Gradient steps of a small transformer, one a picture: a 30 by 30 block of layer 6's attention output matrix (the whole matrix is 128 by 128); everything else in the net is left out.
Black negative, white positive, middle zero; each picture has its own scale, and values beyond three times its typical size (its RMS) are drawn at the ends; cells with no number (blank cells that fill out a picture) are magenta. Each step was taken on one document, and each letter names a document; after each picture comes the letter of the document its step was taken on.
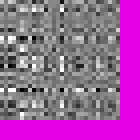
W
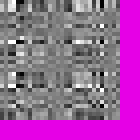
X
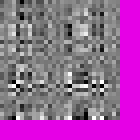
X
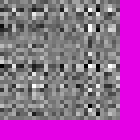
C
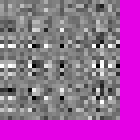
W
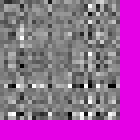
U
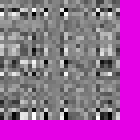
W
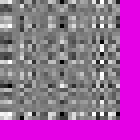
W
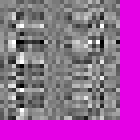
X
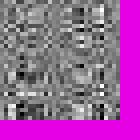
X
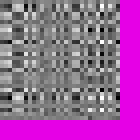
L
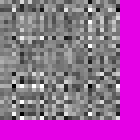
C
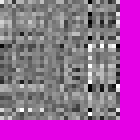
C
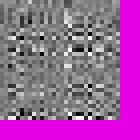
U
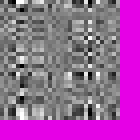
U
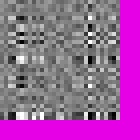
U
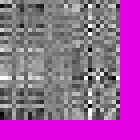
C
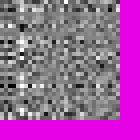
W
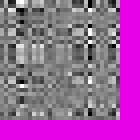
U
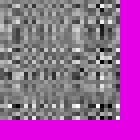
L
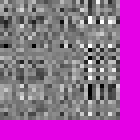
C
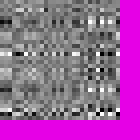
L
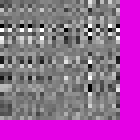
C
